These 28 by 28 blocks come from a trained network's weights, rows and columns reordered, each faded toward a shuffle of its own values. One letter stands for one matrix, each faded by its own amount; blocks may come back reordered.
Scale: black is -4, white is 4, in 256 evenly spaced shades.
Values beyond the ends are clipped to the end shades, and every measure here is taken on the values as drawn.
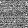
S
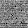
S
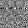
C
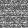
S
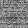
S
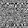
C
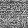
S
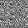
C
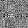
C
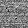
S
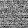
S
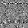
C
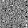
C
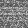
S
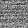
S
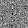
C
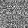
C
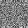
C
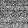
S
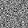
C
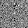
C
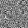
C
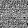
S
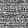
S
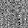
C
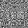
C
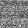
S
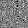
C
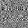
C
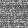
S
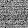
S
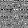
C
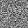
C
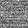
S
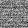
S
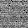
S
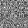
C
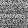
S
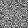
C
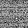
S
